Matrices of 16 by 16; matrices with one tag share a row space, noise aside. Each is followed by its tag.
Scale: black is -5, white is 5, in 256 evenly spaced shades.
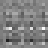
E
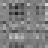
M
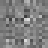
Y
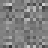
Y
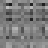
E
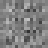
Y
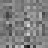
Y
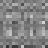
E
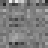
M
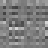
M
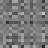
E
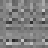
E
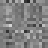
Y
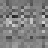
E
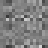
Y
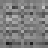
E
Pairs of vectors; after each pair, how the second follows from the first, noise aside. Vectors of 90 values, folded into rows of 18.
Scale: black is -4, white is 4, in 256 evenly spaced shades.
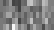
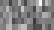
reversed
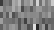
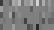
partly zeroed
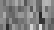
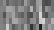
negated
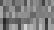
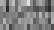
reversed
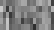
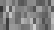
negated
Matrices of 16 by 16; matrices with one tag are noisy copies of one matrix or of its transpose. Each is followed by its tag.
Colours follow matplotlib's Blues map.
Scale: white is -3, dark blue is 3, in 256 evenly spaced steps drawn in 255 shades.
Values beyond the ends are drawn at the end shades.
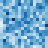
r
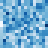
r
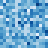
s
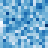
r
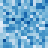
r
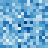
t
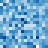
s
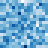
r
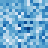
t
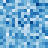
s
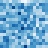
r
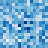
t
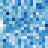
r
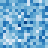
t
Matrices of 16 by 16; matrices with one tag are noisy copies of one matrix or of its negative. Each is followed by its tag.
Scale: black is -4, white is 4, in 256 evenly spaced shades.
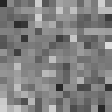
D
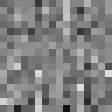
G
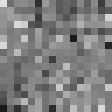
D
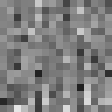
G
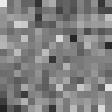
D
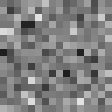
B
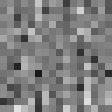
G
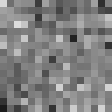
D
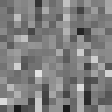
G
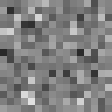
B
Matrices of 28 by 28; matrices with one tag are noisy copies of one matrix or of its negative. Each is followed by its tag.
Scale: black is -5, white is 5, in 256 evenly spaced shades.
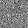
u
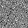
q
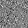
q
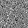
q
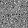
u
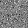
u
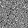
q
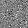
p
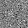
p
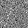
q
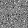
u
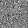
u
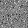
u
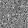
u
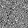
q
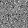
u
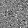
p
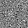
p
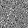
q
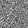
q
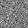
q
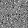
u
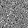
q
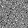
q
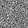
q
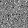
u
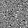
p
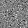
p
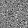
p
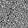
q
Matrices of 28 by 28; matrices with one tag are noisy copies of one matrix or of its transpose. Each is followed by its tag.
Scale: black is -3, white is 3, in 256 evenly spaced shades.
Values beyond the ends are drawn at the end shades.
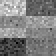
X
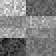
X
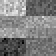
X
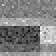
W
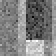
W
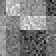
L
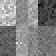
X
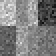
X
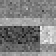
W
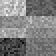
X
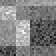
L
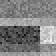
W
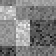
L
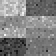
X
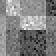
L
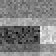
W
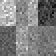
X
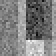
W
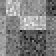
L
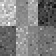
X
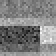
W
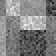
L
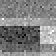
W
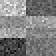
X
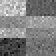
X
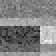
W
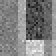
W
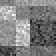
L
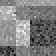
L
